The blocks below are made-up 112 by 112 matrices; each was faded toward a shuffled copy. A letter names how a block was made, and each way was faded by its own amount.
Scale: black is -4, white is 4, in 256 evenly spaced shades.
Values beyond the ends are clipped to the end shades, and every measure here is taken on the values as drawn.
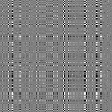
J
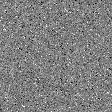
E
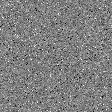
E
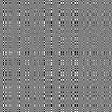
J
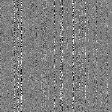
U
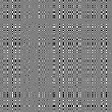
J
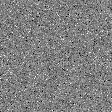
E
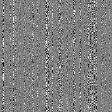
U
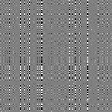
J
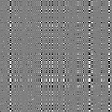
J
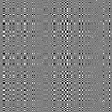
J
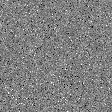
E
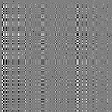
J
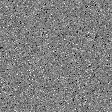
E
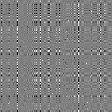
J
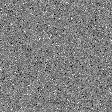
E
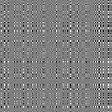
J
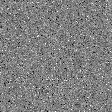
E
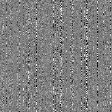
U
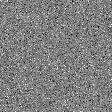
E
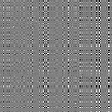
J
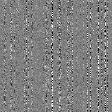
U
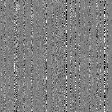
U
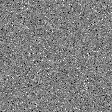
E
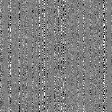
U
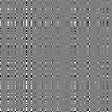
J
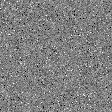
E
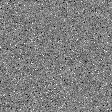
E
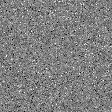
E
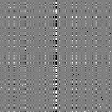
J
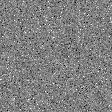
E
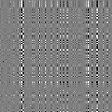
J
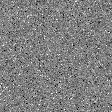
E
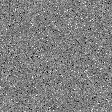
E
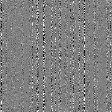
U
